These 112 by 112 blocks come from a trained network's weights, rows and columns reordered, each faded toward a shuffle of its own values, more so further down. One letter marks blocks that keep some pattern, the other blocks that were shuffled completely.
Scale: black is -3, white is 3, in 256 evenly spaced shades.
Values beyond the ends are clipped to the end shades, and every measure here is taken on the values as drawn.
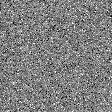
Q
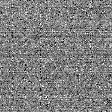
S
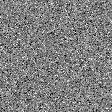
Q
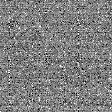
S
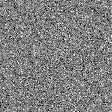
Q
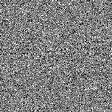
S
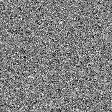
Q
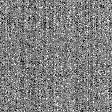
S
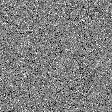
Q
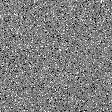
Q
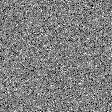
Q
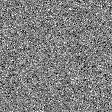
Q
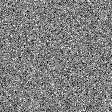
Q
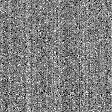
S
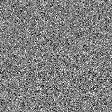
S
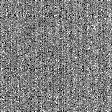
S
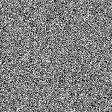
S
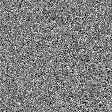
Q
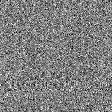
S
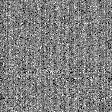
S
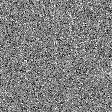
Q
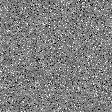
Q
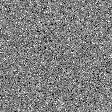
Q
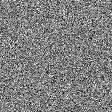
Q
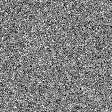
Q
